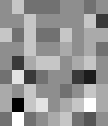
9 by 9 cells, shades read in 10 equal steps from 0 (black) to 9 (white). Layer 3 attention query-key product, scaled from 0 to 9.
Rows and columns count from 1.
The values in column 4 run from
4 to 8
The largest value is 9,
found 2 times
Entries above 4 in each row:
5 8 6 8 8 4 8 8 5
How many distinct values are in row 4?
4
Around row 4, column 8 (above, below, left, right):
6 7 5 4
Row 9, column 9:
5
